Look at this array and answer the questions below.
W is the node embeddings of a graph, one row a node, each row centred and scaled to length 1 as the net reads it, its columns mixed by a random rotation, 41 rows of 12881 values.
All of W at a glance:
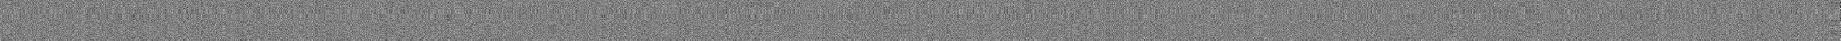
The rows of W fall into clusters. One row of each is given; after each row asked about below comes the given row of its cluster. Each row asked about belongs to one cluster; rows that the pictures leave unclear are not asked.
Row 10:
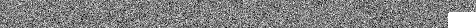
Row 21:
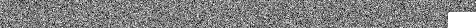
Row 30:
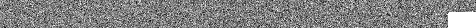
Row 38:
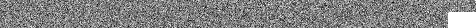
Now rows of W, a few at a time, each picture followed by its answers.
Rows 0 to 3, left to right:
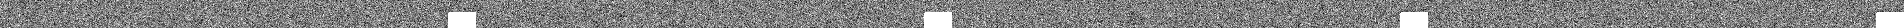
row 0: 21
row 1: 10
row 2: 30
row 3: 30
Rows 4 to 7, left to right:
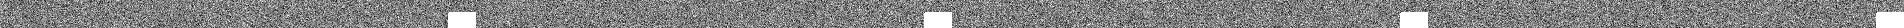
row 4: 21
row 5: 30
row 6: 30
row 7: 10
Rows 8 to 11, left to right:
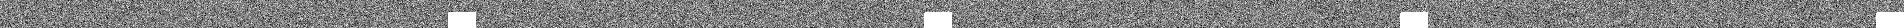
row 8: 21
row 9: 10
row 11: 10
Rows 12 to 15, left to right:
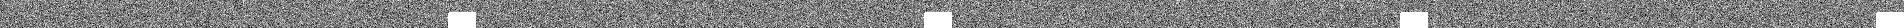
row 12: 10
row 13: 10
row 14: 38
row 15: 38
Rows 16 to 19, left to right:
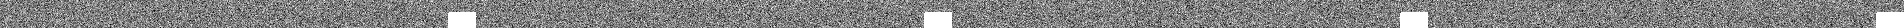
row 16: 38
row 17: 38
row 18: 10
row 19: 38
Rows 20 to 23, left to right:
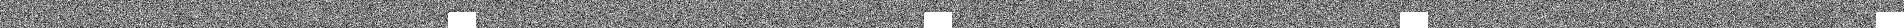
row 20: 30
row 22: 21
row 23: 38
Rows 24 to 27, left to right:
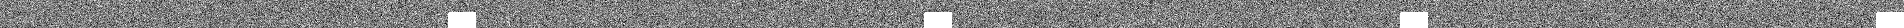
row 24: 30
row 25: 30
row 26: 10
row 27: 38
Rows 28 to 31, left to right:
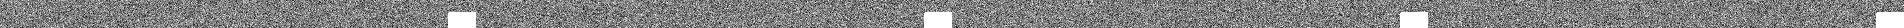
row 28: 10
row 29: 10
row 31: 30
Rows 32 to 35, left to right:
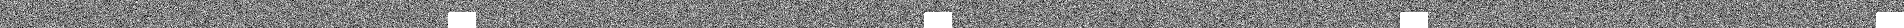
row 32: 10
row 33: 30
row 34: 21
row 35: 21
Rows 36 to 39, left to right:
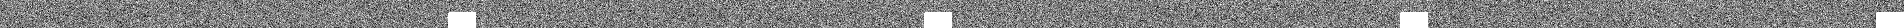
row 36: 10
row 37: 38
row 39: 21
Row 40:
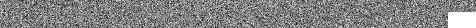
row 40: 21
